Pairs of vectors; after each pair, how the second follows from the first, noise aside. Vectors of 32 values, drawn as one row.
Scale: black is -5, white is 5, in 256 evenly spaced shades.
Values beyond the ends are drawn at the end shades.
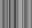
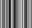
scaled up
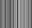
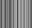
copied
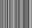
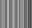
sign-scrambled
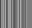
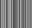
copied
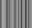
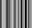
scaled up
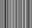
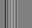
partly zeroed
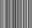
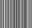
reversed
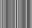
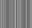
shrunk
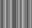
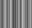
copied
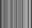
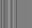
partly zeroed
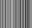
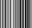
scaled up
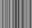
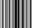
scaled up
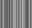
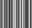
scaled up
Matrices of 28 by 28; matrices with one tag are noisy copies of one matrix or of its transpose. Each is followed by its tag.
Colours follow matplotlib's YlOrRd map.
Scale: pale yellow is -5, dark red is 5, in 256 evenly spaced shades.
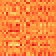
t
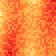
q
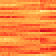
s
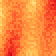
q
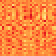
t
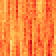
s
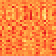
t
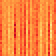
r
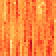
s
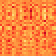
t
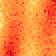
q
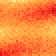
q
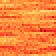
s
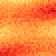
q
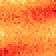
q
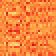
t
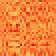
t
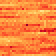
s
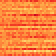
r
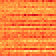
r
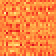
t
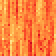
s
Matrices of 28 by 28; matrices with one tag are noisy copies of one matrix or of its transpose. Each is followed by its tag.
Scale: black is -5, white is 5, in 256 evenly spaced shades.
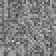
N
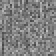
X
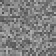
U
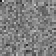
U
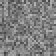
N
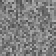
U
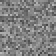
U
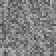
N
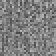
X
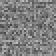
X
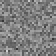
U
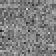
N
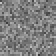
U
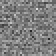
X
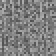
X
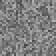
U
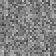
N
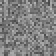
N
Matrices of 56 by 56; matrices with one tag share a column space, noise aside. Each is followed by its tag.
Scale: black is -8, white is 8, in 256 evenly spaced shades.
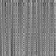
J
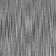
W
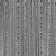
J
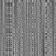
J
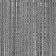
J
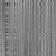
J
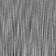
W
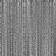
J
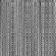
J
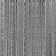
J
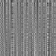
J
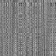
J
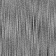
W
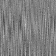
W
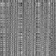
J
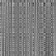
J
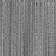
J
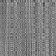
J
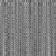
J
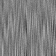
W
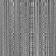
J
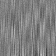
W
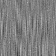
W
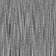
W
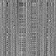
J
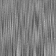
W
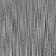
W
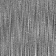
W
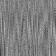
W
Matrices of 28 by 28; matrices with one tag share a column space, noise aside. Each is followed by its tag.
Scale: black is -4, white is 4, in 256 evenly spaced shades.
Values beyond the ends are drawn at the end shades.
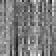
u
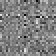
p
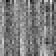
u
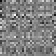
p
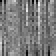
u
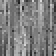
u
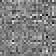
p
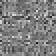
p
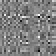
p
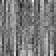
u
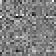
p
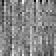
u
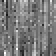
u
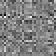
p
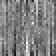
u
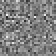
p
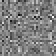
p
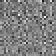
p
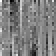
u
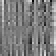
u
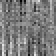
u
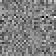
p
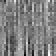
u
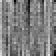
u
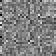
p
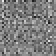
p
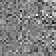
p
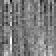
u
